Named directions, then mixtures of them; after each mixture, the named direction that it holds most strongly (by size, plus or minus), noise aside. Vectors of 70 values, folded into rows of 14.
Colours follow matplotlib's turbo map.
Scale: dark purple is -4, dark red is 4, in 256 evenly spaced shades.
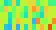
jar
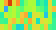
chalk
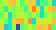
jar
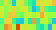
jar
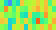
chalk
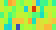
jar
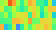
chalk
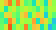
jar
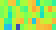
jar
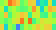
chalk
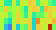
jar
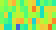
jar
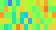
chalk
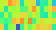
chalk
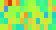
chalk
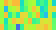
chalk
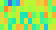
chalk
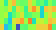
jar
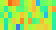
chalk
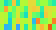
jar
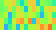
jar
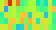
chalk
